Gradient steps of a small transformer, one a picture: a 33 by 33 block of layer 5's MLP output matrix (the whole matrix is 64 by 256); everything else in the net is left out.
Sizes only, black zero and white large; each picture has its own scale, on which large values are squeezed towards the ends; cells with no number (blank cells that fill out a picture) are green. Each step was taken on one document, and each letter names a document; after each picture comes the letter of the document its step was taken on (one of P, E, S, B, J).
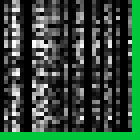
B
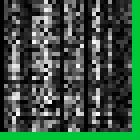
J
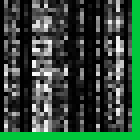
B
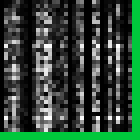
B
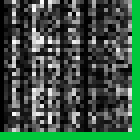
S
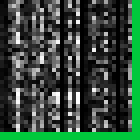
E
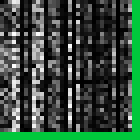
E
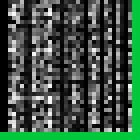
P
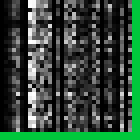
S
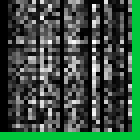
S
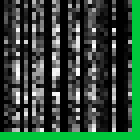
E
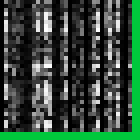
B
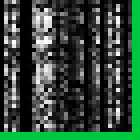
B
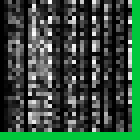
P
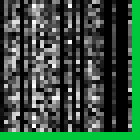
E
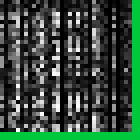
E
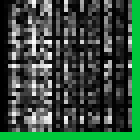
S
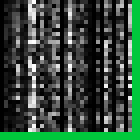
S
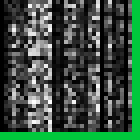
P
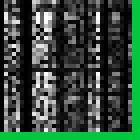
B
